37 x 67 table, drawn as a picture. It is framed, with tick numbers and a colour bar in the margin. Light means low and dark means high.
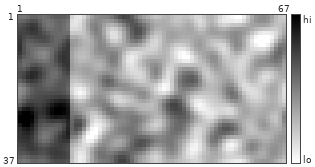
A vertical seam about 20% of the way across splits the table, and the left part is higher. The field is mottled with small blotches. There are no lone odd cells. Overall the values sit about 40% of the way up the scale. There are no regular stripes.
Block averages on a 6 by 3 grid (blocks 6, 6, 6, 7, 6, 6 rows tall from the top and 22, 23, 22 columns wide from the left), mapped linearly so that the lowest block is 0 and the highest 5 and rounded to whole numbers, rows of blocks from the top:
4 2 0 / 4 0 1 / 4 1 0 / 5 2 0 / 5 3 1 / 4 2 1
